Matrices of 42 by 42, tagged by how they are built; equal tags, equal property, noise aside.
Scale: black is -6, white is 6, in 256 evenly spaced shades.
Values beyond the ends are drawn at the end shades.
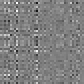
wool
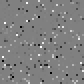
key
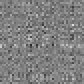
wool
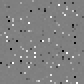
key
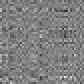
wool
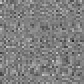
wool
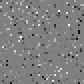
key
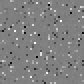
key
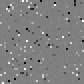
key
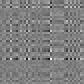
wool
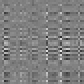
wool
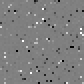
key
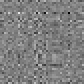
wool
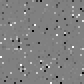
key
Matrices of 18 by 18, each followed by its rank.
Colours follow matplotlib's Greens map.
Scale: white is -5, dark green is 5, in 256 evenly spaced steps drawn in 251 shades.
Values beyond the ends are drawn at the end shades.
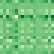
two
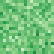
full rank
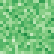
full rank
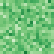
full rank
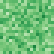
full rank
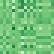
two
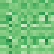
two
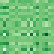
two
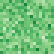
full rank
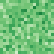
full rank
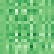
two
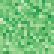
full rank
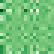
two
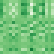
two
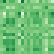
two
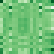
two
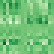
two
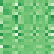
two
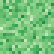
full rank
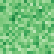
full rank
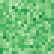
full rank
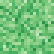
full rank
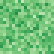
full rank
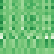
two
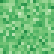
full rank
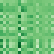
two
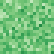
full rank
